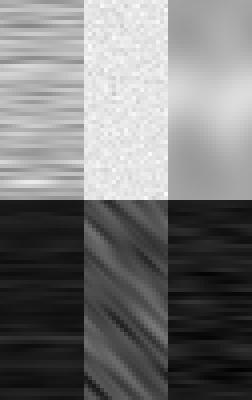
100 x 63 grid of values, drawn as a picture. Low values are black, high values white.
The table splits into 2 rows of 3 panels. Panel 1,1: high, streaked across. Panel 1,2: very high, fine-grained, faint in contrast. Panel 1,3: high, smooth. Panel 2,1: very low, streaked across, faint in contrast. Panel 2,2: low, slanting down to the right. Panel 2,3: very low, streaked across, faint in contrast.
